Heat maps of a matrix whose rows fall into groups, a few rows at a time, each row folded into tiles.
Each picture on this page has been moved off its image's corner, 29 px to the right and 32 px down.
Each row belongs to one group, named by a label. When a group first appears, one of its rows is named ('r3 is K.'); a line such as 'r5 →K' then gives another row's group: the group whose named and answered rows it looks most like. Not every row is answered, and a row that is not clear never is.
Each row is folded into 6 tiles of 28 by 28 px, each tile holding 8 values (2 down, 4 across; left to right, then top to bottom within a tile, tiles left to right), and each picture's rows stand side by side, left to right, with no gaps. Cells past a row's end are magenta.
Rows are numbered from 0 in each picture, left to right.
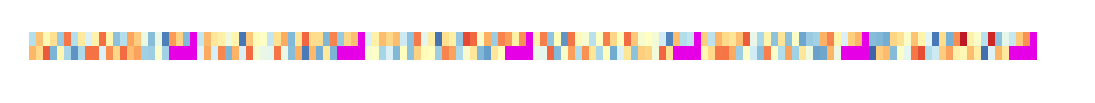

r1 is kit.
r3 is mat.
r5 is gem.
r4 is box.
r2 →kit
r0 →mat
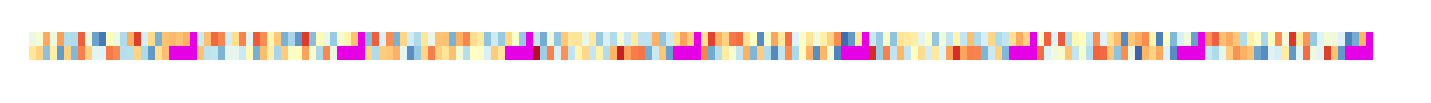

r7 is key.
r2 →mat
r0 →kit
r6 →mat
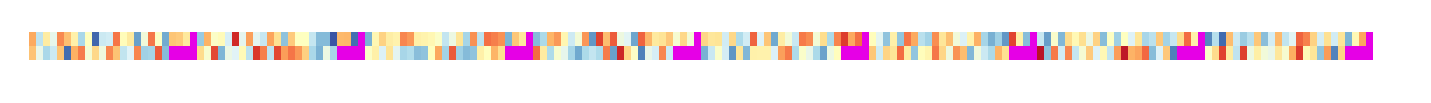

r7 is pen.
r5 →mat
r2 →box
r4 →kit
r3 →box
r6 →gem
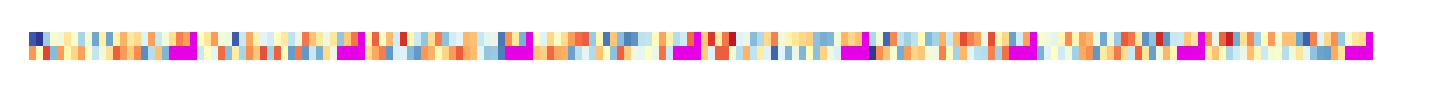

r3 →box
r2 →mat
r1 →kit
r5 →pen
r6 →gem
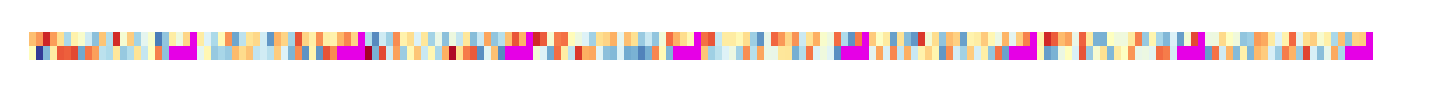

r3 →key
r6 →key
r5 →kit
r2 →gem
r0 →key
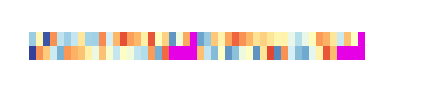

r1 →box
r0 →pen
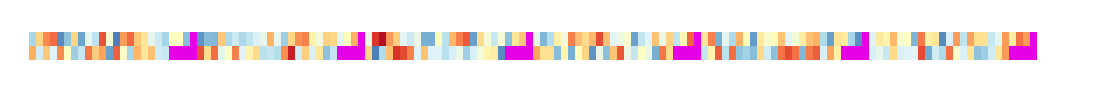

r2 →key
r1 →pen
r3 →box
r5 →kit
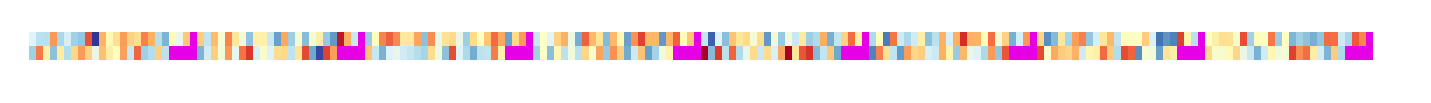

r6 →mat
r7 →box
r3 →kit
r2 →box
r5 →pen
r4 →gem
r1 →gem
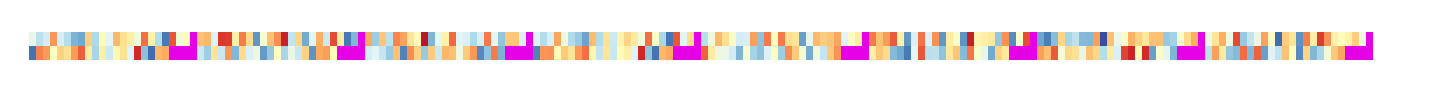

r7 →kit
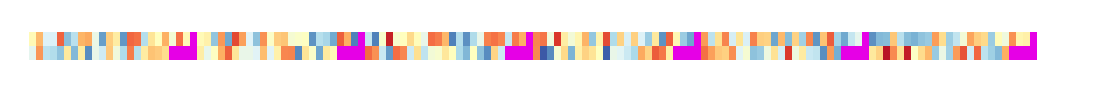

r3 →key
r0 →kit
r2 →box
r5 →pen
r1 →mat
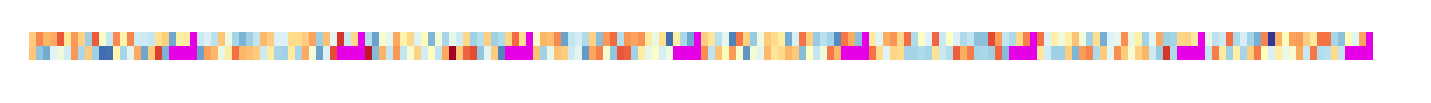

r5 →box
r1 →pen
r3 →mat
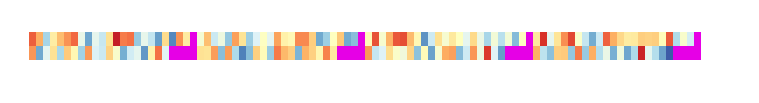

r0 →key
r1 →mat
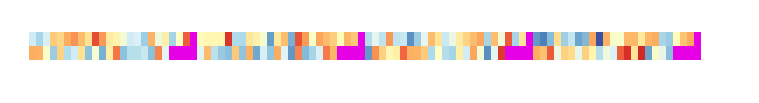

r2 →pen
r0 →box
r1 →kit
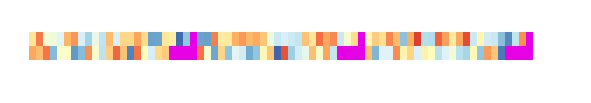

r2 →key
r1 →box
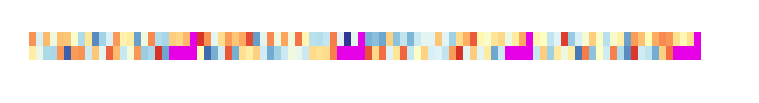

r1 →key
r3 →kit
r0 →gem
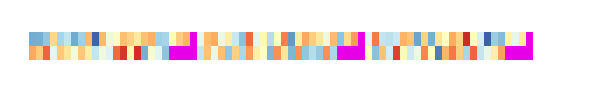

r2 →mat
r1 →kit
